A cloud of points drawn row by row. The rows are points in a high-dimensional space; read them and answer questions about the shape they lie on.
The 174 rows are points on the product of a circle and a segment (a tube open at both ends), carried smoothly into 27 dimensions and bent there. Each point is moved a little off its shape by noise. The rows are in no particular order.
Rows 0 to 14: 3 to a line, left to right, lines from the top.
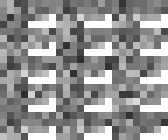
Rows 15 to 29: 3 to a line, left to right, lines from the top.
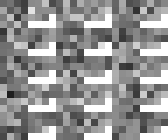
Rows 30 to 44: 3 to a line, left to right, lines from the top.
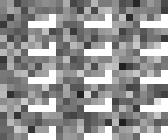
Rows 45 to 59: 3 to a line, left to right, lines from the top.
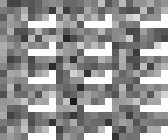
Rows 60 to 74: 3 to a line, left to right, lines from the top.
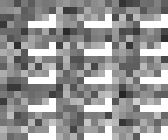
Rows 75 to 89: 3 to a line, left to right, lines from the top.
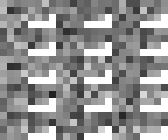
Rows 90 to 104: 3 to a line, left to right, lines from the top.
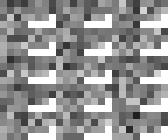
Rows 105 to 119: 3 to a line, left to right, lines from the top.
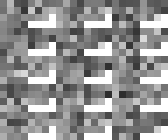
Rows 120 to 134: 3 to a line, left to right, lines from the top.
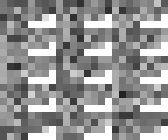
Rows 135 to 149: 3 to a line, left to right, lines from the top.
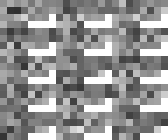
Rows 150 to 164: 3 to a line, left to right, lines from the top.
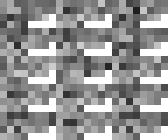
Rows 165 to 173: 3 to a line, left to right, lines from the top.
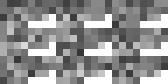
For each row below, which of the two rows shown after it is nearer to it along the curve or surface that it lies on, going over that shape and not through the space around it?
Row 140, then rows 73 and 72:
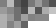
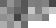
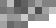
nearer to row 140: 73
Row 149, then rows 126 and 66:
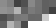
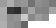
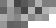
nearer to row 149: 66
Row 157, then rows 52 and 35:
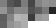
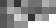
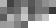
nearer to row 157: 35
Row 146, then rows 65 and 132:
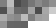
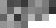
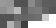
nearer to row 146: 132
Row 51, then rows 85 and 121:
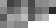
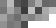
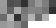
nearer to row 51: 121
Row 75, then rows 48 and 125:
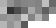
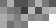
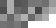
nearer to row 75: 48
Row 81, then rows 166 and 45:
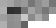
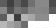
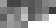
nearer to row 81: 166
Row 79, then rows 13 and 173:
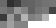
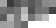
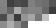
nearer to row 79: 13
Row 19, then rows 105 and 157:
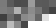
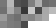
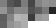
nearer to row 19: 157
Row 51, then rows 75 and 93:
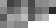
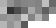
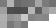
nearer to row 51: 75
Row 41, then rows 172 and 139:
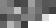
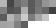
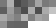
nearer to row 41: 172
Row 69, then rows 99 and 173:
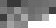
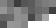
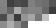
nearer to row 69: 99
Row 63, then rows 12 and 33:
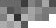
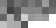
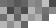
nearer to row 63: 33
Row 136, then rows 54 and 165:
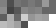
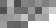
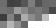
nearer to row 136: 165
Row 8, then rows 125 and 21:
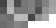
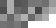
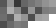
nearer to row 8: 21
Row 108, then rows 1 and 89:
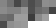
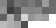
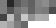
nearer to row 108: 89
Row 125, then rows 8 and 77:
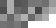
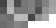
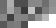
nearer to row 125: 77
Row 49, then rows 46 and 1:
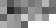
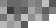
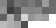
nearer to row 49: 1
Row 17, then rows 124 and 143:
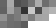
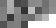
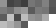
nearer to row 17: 124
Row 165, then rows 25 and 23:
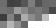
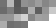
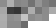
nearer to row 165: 23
